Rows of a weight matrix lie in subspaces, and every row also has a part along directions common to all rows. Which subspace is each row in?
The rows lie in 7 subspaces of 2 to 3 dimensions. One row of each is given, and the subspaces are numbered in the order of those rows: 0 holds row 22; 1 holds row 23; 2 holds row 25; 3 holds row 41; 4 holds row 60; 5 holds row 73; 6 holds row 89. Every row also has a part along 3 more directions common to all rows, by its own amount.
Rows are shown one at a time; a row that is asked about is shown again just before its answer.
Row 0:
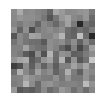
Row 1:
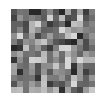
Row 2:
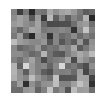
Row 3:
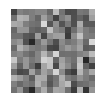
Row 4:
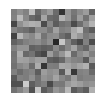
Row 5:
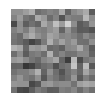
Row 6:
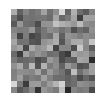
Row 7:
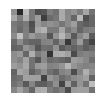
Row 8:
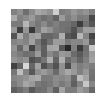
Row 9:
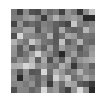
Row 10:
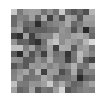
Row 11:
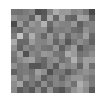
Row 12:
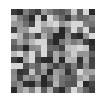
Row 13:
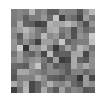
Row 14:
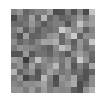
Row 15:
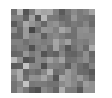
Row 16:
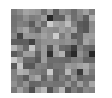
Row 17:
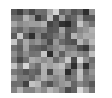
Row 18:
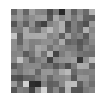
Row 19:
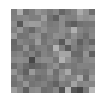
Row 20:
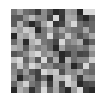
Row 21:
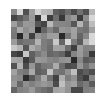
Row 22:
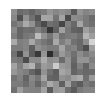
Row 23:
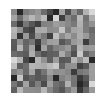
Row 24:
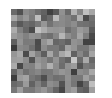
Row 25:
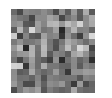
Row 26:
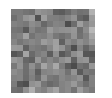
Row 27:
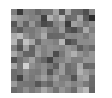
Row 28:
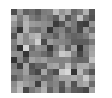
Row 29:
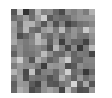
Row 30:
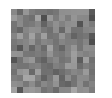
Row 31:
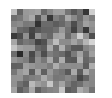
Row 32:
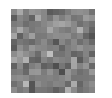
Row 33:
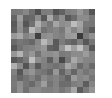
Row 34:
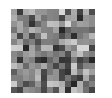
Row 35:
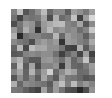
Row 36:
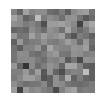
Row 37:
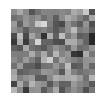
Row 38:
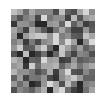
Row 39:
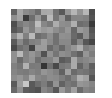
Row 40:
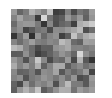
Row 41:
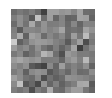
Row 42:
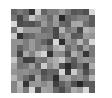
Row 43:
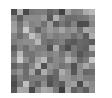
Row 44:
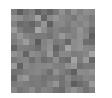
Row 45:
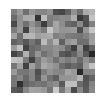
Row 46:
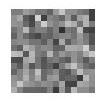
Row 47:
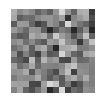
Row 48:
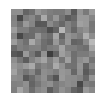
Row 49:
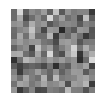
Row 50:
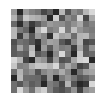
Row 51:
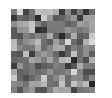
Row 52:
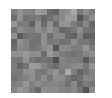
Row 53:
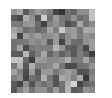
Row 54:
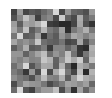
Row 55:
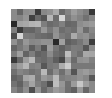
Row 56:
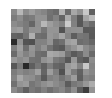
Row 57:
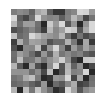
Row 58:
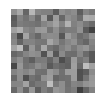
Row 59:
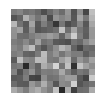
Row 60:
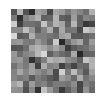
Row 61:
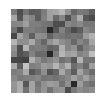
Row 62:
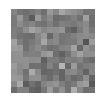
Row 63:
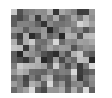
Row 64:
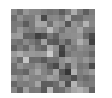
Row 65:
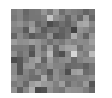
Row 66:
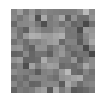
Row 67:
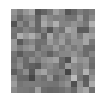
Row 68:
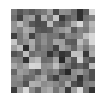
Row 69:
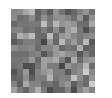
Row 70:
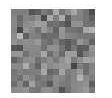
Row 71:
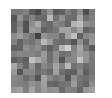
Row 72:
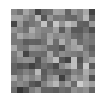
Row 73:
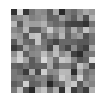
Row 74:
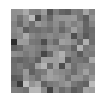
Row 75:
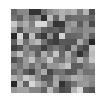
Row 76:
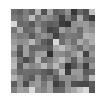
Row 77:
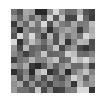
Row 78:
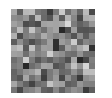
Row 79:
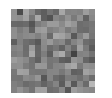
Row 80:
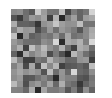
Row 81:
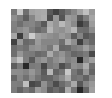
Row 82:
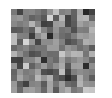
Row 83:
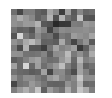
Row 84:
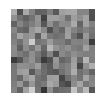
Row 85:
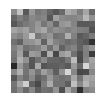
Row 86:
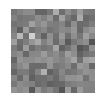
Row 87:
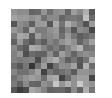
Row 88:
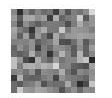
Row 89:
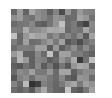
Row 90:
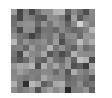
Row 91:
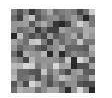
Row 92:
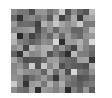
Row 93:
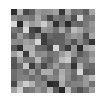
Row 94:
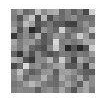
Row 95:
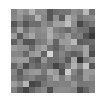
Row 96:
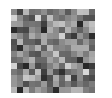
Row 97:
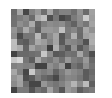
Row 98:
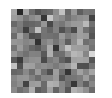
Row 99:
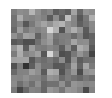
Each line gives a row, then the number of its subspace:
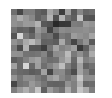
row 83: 4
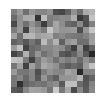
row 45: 0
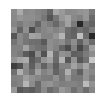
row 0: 2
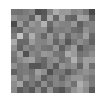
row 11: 3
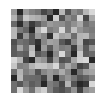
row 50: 1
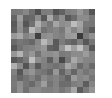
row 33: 2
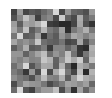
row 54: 5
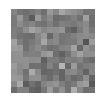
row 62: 3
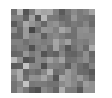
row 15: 2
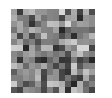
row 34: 2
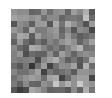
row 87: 3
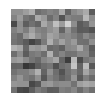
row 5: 3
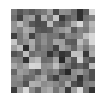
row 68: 6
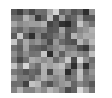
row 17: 5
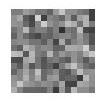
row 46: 0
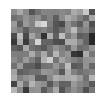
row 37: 6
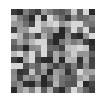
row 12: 2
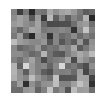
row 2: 3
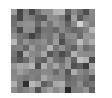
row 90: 4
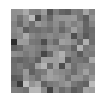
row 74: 3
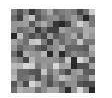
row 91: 6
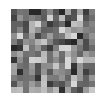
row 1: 2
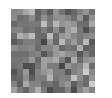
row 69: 3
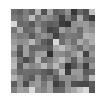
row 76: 4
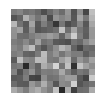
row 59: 2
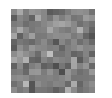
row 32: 0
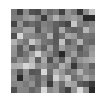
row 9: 6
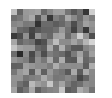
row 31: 2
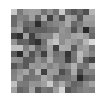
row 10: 2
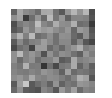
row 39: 2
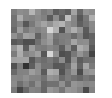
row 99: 0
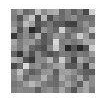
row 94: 2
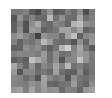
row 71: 2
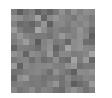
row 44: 1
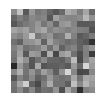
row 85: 5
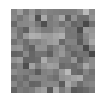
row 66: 0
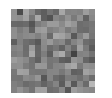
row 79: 1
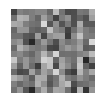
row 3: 5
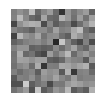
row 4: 4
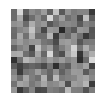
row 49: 1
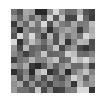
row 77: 3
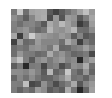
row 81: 5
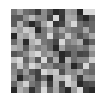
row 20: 6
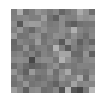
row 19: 6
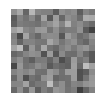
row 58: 5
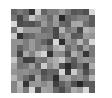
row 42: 4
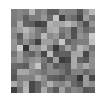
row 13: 6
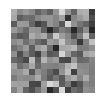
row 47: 0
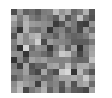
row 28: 0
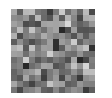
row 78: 2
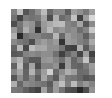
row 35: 4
